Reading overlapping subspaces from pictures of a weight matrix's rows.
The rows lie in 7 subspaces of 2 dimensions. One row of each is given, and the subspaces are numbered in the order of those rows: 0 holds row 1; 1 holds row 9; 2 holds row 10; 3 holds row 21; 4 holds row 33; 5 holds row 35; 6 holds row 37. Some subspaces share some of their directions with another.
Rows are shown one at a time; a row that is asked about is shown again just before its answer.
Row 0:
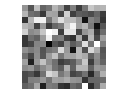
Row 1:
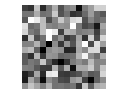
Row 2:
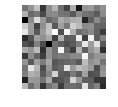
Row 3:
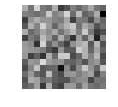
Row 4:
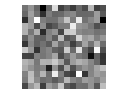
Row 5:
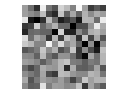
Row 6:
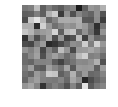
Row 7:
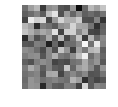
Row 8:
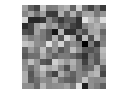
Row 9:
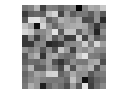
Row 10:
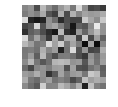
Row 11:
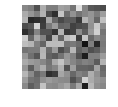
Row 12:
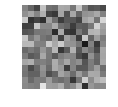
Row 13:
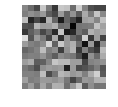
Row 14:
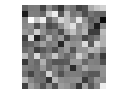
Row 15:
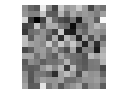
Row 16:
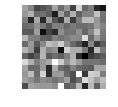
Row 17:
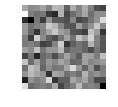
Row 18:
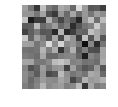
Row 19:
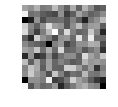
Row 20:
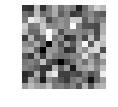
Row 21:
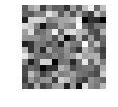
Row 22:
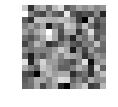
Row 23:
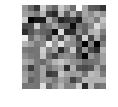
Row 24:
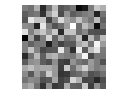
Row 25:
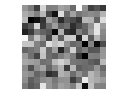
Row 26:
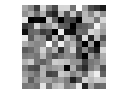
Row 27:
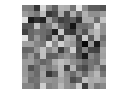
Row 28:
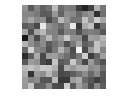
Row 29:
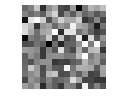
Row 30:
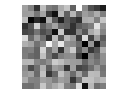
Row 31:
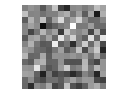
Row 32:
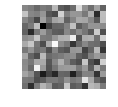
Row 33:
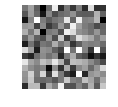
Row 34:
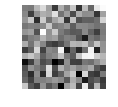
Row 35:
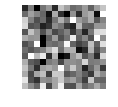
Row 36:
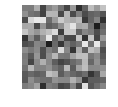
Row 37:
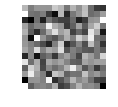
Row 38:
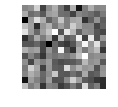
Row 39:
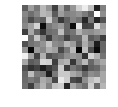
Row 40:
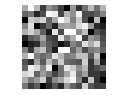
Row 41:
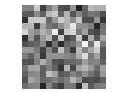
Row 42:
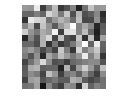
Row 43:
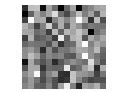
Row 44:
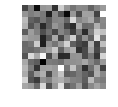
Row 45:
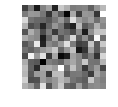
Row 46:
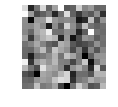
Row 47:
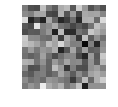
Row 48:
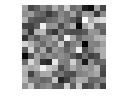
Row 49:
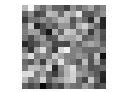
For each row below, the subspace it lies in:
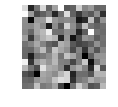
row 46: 2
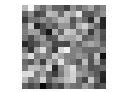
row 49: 0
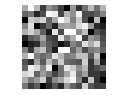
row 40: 0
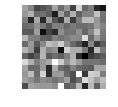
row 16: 4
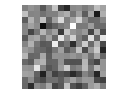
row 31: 1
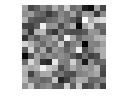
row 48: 3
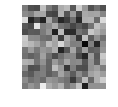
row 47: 0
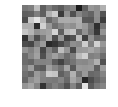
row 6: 1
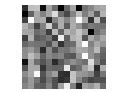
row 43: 2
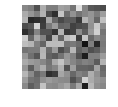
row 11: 1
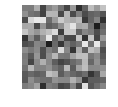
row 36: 2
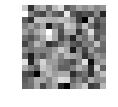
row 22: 2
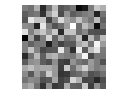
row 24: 3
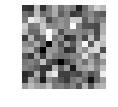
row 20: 0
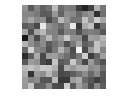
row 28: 3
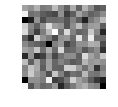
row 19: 6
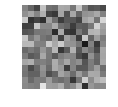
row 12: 0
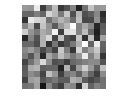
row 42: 5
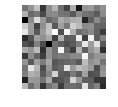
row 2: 6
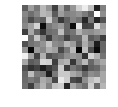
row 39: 3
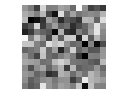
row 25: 1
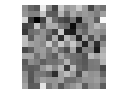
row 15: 4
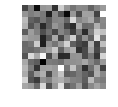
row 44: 5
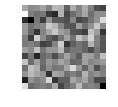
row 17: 6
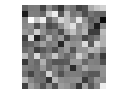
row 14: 6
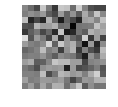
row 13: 1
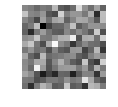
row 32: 1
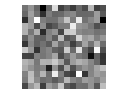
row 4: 4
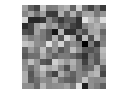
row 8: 3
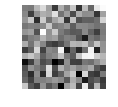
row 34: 4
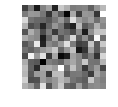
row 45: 5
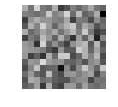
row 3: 5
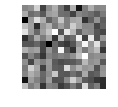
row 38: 6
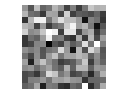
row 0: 2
